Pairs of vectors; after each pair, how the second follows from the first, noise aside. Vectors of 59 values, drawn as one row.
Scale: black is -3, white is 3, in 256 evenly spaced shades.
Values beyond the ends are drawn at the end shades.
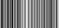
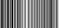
copied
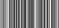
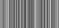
shrunk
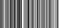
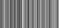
shrunk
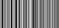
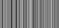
shrunk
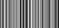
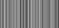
shrunk
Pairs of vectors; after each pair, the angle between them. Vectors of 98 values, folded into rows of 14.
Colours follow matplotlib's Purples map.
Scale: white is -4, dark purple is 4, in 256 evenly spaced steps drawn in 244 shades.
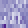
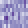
partly opposed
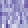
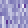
partly aligned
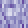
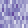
partly opposed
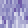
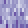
nearly opposite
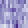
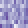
partly opposed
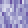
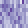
nearly opposite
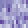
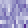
nearly opposite
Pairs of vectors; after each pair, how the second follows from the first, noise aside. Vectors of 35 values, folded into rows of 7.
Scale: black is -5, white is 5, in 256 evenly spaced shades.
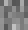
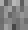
negated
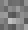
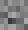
negated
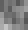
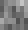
reversed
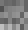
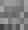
negated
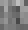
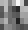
scaled up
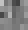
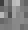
negated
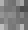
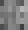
negated
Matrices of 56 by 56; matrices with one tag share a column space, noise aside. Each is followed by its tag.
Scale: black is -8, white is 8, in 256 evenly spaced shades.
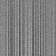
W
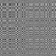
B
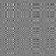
B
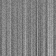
W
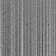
W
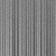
W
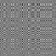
B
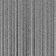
W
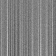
W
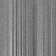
W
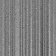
W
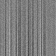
W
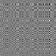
B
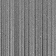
W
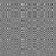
B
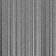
W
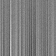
W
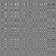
B
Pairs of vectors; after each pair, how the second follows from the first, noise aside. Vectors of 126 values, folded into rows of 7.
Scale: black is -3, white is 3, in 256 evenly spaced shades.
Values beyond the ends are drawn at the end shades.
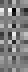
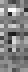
sign-scrambled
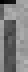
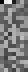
sign-scrambled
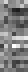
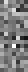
sign-scrambled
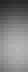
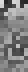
sign-scrambled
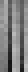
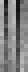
reversed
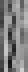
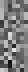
sign-scrambled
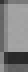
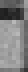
reversed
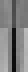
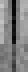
reversed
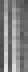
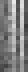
reversed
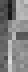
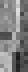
reversed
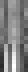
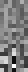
sign-scrambled
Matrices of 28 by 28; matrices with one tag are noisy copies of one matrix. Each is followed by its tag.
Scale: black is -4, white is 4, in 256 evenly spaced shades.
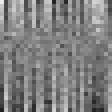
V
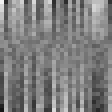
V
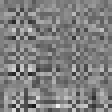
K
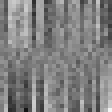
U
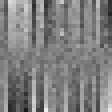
U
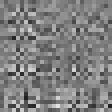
K
